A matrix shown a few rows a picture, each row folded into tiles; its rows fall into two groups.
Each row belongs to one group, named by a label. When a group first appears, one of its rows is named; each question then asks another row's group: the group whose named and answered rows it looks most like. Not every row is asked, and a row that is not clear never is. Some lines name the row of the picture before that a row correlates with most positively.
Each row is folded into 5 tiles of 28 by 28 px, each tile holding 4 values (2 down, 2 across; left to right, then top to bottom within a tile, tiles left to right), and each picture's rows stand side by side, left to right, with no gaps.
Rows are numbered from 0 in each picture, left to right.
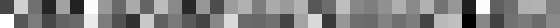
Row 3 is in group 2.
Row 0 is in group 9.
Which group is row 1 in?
9
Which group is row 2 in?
2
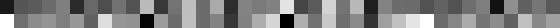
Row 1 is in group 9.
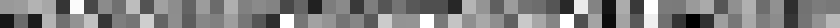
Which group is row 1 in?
9
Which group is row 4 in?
9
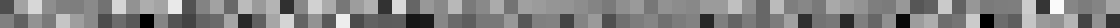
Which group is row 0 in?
9
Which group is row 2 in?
9
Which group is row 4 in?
2
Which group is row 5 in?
2
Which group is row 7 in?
2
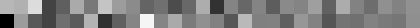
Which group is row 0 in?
2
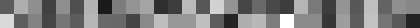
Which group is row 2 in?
9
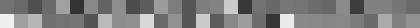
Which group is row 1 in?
9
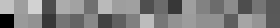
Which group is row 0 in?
2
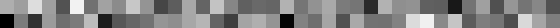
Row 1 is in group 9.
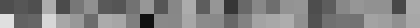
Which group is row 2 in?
9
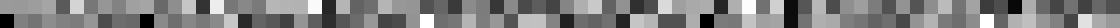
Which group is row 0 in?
2
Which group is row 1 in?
2
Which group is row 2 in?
2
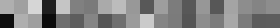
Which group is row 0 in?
2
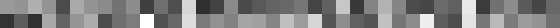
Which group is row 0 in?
2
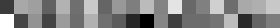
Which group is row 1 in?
2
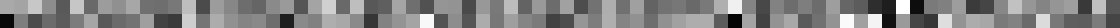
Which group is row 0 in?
2
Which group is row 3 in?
9
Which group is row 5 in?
2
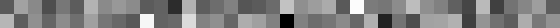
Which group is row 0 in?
9
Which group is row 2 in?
2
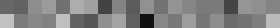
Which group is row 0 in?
9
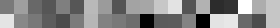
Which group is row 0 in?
9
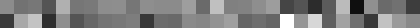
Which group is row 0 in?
2
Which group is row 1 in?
2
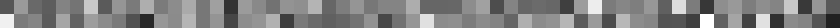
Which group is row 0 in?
9
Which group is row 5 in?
9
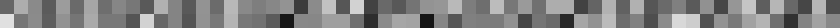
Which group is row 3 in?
2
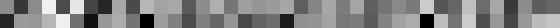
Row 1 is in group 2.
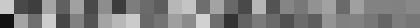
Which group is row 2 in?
2
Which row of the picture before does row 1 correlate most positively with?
0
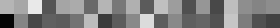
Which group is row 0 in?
2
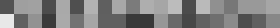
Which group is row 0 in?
9
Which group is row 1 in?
2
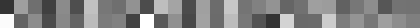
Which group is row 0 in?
9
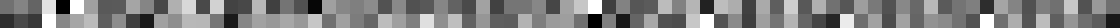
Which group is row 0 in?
2
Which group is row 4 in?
2
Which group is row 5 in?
9
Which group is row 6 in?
9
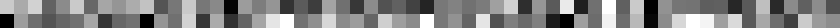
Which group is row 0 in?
2
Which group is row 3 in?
9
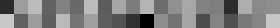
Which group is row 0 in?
9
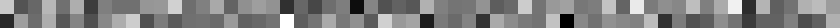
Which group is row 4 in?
2
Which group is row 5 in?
2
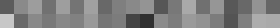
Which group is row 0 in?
9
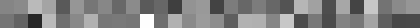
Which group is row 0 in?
2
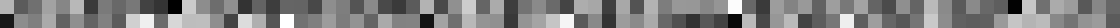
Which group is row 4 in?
9
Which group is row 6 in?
9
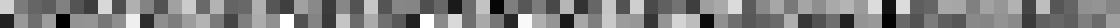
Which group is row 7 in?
2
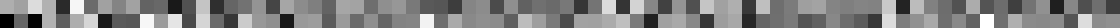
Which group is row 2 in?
2
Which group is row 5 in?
2
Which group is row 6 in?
2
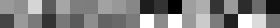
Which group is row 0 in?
2
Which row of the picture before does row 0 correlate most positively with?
5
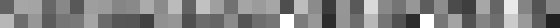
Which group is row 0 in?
9
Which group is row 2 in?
9
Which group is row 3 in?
9
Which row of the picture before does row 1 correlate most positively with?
0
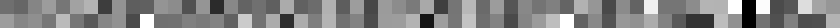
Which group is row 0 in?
9
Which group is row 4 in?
9
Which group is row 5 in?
2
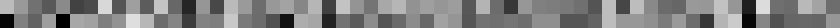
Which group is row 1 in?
9
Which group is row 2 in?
2
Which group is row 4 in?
2
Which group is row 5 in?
2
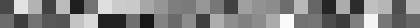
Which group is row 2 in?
9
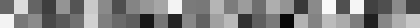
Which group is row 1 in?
2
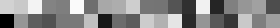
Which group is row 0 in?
2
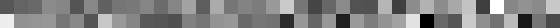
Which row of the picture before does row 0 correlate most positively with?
1
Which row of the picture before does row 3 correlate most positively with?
0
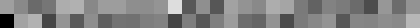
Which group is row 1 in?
2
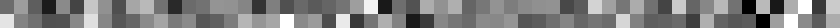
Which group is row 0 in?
9
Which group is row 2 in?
9
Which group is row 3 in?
2
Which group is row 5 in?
9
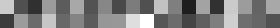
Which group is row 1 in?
9
